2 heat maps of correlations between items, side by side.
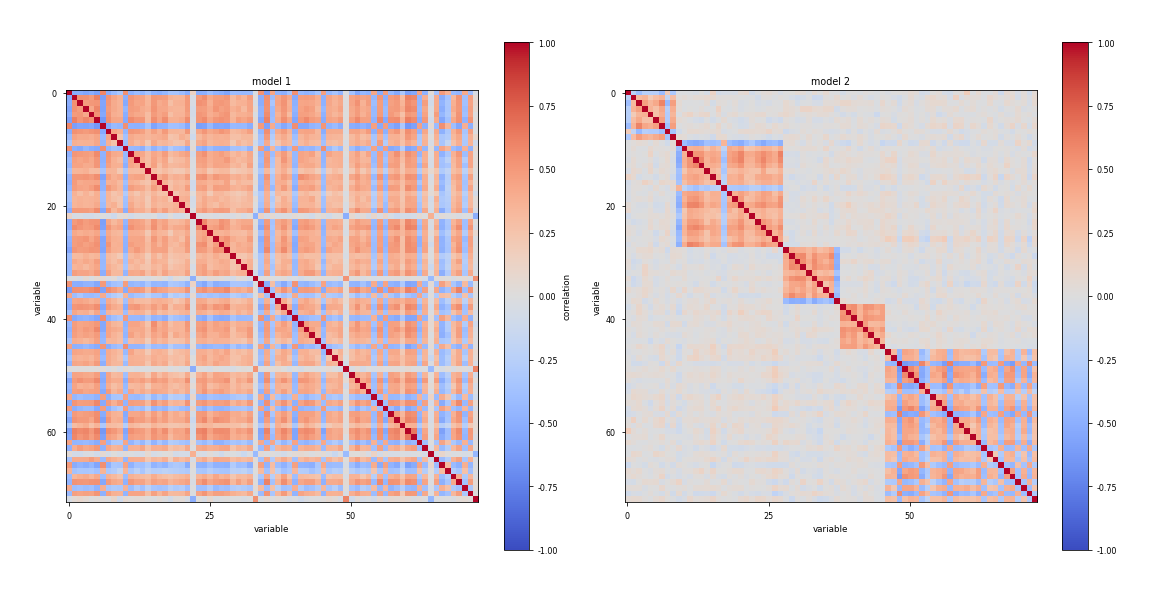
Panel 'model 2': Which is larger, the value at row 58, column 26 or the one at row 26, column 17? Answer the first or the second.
the first
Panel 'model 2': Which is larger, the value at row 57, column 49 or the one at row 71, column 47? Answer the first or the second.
the second
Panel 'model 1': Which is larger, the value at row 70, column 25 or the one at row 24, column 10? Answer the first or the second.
the first
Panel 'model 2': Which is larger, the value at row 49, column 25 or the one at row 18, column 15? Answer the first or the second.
the second
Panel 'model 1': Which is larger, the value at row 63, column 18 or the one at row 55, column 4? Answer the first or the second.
the second
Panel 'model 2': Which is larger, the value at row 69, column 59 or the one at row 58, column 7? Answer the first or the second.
the second
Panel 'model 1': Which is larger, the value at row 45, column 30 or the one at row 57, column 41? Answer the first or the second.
the second
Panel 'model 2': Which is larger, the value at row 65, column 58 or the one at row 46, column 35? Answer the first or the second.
the first
